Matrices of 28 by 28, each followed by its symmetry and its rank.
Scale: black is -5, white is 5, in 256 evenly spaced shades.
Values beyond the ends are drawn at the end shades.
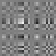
symmetric, rank one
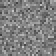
neither, full rank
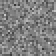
antisymmetric, full rank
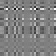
neither, rank one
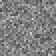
neither, full rank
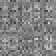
neither, rank five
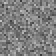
antisymmetric, full rank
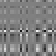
neither, rank one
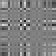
symmetric, rank one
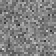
neither, full rank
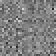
neither, rank five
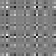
symmetric, rank one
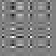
neither, rank one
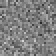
antisymmetric, full rank
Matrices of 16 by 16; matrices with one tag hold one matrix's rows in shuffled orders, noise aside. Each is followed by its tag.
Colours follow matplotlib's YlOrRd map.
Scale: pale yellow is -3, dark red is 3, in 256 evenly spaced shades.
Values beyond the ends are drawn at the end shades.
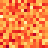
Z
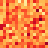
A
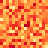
Z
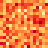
A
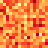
A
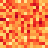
A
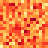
Z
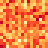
A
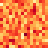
Z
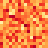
Z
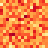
Z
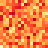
Z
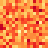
A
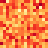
A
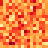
Z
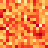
A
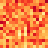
A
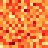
Z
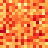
A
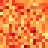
Z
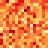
Z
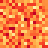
Z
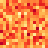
A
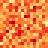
Z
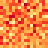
Z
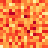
Z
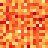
A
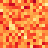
Z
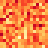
A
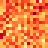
A
